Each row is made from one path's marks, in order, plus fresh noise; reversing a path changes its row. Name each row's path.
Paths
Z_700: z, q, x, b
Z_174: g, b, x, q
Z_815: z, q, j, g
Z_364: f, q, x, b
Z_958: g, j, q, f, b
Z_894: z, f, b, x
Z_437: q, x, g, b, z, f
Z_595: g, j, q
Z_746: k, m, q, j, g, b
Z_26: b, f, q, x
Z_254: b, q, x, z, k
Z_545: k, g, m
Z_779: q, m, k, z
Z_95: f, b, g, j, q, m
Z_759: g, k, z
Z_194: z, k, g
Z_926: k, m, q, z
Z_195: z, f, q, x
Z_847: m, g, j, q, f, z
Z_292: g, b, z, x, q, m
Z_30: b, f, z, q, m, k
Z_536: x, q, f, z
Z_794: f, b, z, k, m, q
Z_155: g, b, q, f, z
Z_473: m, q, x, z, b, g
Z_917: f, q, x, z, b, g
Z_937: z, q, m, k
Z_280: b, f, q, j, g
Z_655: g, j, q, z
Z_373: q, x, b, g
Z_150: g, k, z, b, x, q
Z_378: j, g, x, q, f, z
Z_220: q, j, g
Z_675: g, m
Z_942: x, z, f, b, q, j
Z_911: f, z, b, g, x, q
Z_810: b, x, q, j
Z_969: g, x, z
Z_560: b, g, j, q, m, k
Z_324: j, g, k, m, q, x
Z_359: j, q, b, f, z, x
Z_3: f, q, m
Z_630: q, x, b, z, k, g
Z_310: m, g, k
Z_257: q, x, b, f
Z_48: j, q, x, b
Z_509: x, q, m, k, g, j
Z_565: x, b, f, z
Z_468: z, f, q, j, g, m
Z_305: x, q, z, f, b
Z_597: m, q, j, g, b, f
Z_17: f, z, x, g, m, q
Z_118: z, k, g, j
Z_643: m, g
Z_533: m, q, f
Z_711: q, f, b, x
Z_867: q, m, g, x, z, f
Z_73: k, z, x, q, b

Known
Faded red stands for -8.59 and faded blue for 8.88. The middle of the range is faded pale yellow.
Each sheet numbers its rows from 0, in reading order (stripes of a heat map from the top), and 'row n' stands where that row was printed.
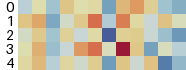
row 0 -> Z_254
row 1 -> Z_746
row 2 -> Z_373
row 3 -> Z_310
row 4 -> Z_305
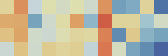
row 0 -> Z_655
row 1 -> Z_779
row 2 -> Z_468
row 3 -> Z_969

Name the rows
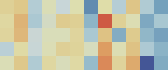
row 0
Z_711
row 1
Z_473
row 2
Z_917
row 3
Z_30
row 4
Z_700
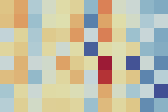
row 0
Z_867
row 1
Z_509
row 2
Z_150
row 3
Z_257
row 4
Z_675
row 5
Z_937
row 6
Z_155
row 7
Z_565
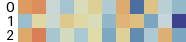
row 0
Z_3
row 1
Z_174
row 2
Z_220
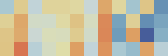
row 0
Z_560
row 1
Z_17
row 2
Z_195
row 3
Z_324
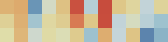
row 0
Z_926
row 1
Z_118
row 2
Z_942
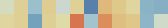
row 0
Z_630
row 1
Z_73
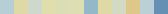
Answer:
Z_26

